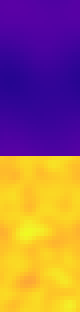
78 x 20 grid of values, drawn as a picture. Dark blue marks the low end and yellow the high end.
It is made of 2 by 1 panels. Panel 1,1: very low, smooth, faint in contrast. Panel 2,1: very high, blotchy, faint in contrast.
